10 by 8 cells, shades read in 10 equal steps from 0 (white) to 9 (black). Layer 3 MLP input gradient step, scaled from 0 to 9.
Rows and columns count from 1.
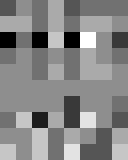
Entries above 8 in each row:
0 0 3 0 0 0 0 0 0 0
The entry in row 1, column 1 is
6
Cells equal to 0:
1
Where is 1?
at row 8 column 6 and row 10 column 5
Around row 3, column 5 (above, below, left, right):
5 5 2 0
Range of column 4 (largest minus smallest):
3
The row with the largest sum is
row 3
